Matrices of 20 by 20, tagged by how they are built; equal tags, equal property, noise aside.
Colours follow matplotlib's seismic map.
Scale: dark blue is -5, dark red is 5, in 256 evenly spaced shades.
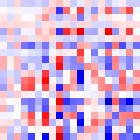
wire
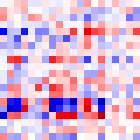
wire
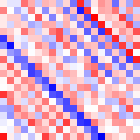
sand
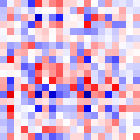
wire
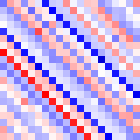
sand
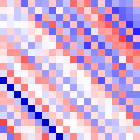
sand
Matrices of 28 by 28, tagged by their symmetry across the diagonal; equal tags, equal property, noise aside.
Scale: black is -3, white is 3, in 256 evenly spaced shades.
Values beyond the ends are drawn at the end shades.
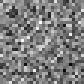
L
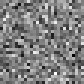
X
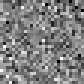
X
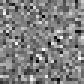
X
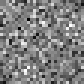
L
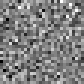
X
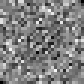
L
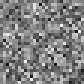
L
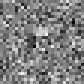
X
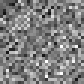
L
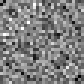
L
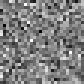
X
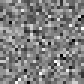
X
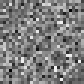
L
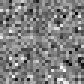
X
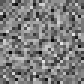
L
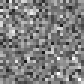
L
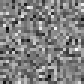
X
